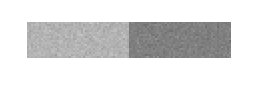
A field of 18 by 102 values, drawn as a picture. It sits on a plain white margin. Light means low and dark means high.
The table splits into one row of 2 panels. Panel 1,1: low, fine-grained, faint in contrast. Panel 1,2: middling, fine-grained, faint in contrast.
